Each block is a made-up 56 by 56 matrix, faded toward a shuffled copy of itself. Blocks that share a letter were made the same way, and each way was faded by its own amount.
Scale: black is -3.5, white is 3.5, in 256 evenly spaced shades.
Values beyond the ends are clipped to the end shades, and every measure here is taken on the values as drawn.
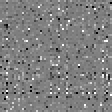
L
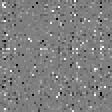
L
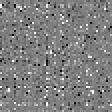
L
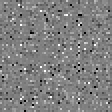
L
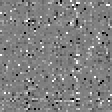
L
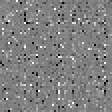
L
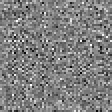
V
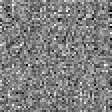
V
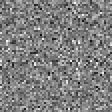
V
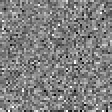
V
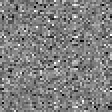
V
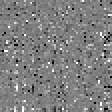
L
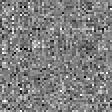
V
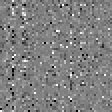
L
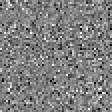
V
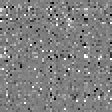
L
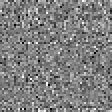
V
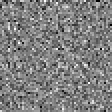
V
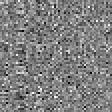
V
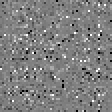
L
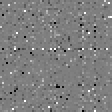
L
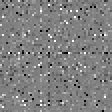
L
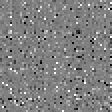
L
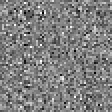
V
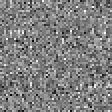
V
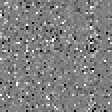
L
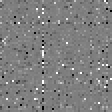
L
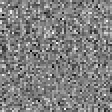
V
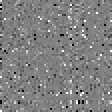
L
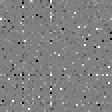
L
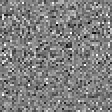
V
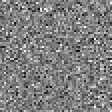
V
